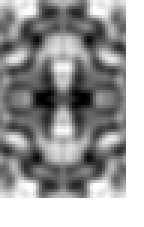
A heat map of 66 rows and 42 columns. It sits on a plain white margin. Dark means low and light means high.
No lone cell stands out from its neighbours. No overall slope runs across the table. It mirrors both left to right and top to bottom. Overall the values sit about 50% of the way up the scale. The texture is blotchy.
